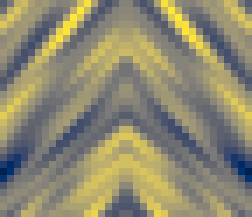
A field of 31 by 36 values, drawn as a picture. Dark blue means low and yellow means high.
No overall slope runs across the table. No lone cell stands out from its neighbours. The values follow a bell shape. No row or column stands out. The left and right halves mirror each other.
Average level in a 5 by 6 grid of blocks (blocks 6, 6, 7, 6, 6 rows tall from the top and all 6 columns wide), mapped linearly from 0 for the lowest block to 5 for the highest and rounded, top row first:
443344
245542
422224
015510
345543
